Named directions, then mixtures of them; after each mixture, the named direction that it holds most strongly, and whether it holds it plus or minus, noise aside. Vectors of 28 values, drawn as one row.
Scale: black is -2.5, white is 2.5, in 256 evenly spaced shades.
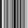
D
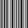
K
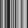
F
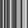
F, plus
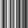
F, minus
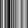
F, plus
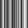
K, plus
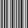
K, plus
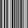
K, plus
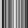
D, minus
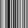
K, minus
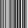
K, minus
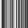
D, minus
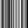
D, minus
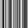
K, minus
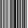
D, plus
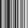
F, plus
